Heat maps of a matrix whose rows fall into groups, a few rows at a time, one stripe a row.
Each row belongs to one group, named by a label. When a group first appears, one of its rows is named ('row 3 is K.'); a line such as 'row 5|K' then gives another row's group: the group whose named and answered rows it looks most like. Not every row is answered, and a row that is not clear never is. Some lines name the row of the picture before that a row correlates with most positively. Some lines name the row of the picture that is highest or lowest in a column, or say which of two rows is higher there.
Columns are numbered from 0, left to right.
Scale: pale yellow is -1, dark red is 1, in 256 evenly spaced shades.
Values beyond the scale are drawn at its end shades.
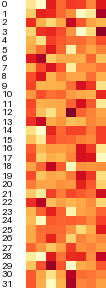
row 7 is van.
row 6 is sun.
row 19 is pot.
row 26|van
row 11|pot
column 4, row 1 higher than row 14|No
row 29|van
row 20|pot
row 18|van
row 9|pot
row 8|sun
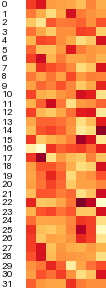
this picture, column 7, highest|14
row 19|van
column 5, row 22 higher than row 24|Yes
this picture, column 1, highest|17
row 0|sun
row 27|sun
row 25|pot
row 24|pot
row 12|pot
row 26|pot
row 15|pot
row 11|van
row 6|sun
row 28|sun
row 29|van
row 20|van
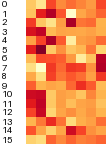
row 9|pot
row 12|sun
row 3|sun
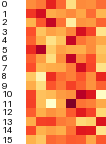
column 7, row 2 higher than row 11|Yes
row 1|sun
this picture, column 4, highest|11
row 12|pot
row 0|van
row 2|van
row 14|pot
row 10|pot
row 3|pot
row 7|pot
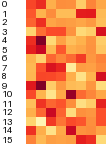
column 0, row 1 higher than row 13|Yes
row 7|van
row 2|sun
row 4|sun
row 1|pot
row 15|pot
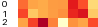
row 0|pot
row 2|van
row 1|pot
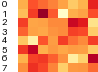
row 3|pot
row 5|sun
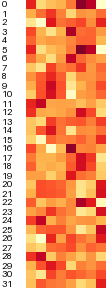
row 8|van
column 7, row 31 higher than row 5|Yes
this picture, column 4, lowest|10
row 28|sun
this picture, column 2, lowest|16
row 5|pot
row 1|van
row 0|pot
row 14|van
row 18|pot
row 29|van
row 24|sun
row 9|van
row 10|van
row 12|pot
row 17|pot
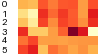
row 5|sun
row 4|sun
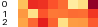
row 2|van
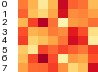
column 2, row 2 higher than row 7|Yes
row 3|pot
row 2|van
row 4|pot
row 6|van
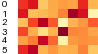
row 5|sun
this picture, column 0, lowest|2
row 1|pot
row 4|van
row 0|sun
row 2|van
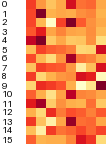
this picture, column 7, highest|9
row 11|sun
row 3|sun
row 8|pot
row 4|sun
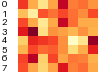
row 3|sun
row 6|sun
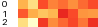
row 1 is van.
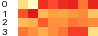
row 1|sun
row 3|pot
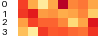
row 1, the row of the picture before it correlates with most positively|1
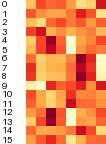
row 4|van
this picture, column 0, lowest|9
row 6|pot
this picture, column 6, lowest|0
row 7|pot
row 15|van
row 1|pot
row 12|van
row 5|van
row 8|pot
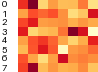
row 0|sun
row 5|van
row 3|pot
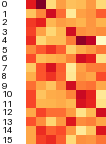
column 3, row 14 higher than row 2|Yes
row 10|pot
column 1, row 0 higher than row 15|Yes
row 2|sun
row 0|sun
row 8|van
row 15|van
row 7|van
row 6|pot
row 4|pot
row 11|pot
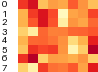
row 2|van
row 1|van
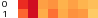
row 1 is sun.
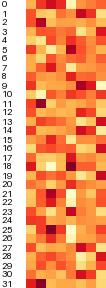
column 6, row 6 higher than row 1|No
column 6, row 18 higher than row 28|Yes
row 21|van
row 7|van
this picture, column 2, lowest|18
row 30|pot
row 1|pot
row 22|van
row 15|van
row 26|van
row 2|sun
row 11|sun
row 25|van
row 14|pot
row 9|pot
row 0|van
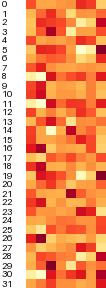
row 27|pot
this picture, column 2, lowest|14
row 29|van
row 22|sun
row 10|sun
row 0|pot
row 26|sun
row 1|van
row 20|van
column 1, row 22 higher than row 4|Yes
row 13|van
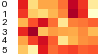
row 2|van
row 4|van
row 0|pot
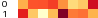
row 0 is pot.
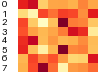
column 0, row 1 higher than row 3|No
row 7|van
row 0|sun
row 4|sun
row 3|pot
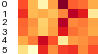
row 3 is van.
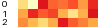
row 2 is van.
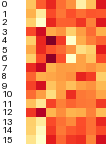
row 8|pot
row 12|sun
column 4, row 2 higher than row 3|Yes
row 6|van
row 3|sun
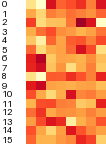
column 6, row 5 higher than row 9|Yes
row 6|sun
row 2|pot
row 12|sun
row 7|sun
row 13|van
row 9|sun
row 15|pot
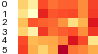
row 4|pot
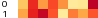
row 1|van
